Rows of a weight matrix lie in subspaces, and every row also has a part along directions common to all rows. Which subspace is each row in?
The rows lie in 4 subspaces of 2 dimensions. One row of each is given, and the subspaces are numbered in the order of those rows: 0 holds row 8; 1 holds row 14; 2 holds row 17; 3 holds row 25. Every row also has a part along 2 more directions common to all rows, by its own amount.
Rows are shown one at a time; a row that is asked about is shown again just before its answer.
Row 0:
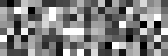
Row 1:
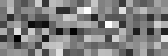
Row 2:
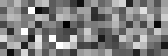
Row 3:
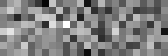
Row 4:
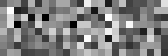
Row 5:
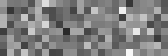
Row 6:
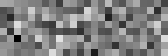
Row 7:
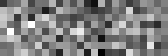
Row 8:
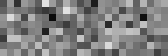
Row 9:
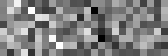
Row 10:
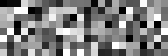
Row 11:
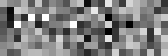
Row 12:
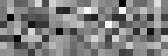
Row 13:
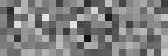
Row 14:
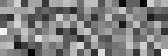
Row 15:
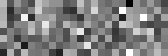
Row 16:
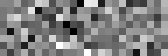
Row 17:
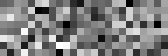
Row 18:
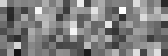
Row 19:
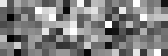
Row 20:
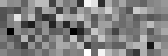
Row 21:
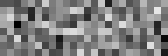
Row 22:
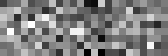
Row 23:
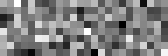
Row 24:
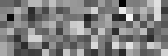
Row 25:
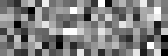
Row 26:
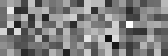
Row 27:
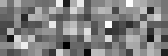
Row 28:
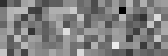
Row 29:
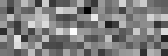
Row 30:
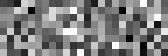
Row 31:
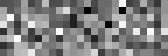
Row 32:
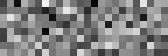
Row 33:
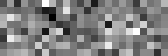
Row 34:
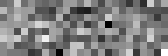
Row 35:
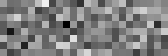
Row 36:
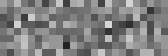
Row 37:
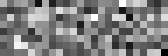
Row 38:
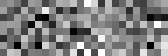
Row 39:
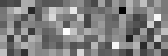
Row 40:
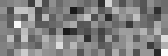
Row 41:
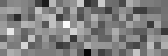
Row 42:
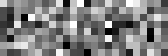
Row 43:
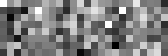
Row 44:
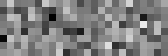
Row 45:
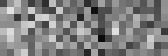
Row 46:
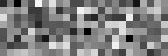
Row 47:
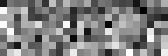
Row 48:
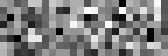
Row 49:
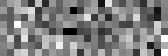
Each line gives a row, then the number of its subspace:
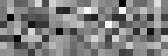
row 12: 1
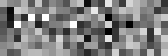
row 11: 3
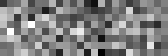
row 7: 2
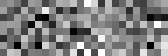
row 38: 2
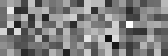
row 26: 3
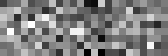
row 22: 2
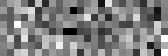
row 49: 3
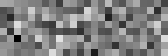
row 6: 3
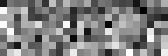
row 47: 2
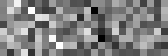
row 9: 2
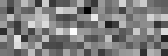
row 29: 1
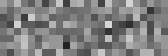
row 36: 3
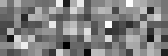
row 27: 3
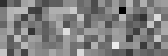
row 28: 0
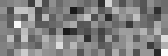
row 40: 3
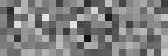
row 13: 3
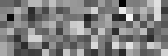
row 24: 1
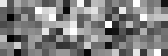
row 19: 0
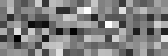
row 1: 1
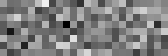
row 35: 2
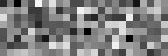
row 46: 1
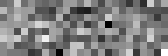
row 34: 1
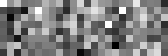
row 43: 0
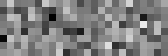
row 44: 0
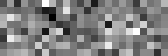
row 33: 0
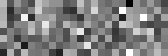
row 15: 0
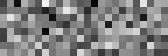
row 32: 0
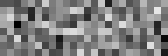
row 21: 3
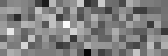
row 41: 2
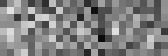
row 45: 2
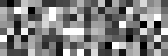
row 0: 0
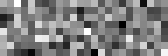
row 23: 1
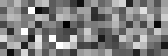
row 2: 2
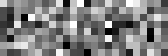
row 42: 3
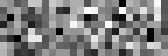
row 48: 1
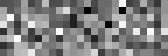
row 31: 1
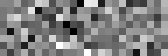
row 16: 2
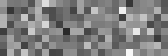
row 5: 0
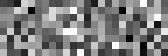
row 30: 0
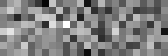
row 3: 2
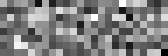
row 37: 1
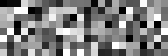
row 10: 0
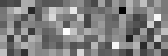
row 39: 0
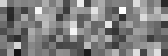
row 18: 0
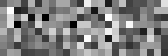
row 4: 3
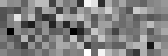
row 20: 2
